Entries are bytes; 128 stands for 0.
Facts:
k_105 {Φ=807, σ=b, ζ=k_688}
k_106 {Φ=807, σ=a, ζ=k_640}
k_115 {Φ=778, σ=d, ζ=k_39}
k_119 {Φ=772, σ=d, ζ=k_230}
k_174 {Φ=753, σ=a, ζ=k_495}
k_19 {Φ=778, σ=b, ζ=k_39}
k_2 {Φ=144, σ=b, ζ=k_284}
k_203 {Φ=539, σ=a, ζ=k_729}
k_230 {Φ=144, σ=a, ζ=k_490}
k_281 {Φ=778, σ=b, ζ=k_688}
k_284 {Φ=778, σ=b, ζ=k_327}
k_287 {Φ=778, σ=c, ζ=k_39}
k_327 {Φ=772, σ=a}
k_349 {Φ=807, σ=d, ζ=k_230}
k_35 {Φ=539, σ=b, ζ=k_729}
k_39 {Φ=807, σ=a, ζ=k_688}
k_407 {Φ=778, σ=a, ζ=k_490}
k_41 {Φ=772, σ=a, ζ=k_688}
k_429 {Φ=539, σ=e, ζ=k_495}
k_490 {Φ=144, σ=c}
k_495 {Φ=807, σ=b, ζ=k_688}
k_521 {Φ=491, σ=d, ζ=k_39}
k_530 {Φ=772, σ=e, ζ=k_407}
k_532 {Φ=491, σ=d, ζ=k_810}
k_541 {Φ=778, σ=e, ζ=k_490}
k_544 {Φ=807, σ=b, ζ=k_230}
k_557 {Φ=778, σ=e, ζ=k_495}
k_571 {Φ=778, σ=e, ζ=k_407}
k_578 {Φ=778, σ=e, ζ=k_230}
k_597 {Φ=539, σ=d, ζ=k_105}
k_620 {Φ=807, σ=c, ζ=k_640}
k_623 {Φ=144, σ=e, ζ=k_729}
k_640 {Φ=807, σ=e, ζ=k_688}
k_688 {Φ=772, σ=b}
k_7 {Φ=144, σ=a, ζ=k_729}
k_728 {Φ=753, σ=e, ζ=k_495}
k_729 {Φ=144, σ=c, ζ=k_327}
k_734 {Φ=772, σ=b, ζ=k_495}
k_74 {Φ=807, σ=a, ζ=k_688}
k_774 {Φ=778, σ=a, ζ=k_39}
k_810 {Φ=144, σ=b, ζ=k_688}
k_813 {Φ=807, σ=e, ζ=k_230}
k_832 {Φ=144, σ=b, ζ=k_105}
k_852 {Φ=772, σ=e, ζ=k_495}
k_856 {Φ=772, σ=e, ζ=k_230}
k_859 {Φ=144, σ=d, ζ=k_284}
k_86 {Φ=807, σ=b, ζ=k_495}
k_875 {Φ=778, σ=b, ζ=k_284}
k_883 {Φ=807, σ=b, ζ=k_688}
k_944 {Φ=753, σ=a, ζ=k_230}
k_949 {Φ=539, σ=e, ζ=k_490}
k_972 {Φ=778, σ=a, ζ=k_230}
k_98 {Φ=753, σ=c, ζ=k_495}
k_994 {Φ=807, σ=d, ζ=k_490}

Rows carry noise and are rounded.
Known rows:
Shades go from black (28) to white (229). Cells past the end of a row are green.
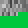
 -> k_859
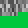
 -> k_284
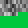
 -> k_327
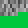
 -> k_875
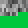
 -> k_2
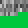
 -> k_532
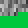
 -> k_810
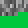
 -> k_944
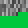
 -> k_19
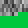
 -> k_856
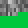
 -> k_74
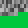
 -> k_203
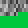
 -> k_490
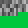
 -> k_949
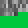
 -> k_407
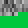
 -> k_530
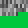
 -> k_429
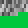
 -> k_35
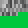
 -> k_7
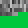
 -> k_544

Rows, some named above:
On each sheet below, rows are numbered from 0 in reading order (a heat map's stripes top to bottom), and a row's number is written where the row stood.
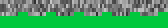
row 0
k_287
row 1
k_119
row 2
k_944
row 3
k_734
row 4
k_39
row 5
k_203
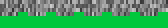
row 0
k_578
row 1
k_620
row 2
k_174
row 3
k_106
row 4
k_174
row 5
k_105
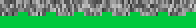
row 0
k_944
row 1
k_495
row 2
k_284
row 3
k_623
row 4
k_729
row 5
k_115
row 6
k_35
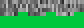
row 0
k_407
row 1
k_544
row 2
k_852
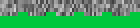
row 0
k_832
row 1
k_19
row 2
k_490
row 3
k_620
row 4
k_883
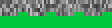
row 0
k_949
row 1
k_688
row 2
k_883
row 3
k_972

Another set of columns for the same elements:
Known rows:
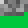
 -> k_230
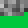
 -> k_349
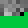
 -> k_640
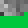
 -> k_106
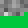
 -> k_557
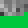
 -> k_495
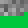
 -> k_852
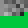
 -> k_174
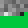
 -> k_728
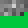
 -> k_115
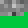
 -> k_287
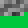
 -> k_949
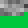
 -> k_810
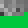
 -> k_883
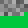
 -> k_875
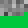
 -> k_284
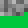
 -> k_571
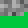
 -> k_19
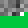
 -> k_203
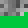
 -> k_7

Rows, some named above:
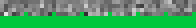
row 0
k_429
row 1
k_115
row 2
k_688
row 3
k_86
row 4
k_623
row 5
k_327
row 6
k_230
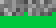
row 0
k_620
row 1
k_407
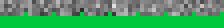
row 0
k_119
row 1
k_972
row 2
k_813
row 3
k_115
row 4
k_86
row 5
k_688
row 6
k_98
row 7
k_774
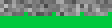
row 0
k_774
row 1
k_41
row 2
k_729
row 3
k_734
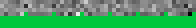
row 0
k_2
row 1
k_832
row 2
k_35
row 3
k_490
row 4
k_774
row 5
k_688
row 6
k_944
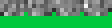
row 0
k_597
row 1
k_813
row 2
k_620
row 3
k_544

